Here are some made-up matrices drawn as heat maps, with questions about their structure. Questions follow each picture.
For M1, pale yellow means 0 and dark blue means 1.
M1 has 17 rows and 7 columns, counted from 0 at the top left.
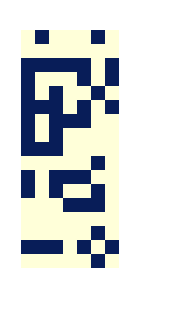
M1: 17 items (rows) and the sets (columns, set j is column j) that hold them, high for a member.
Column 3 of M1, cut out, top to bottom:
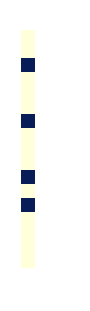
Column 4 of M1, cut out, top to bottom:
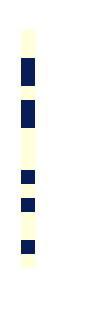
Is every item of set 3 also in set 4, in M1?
yes
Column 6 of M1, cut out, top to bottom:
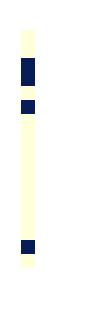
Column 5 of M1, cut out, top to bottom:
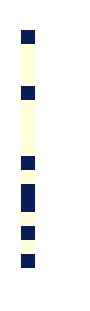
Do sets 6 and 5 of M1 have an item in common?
no
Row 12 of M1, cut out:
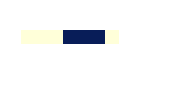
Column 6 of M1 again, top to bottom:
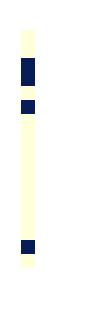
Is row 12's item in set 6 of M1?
no
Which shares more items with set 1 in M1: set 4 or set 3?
set 4
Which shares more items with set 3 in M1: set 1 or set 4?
set 4
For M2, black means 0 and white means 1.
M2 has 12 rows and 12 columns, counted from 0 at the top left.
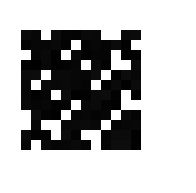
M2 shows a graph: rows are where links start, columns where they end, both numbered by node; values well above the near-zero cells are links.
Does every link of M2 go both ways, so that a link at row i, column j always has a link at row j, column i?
yes
